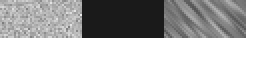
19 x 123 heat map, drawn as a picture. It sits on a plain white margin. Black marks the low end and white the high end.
The table splits into one row of 3 panels. Panel 1,1: high, fine-grained. Panel 1,2: very low, flat. Panel 1,3: middling, slanting down to the right.
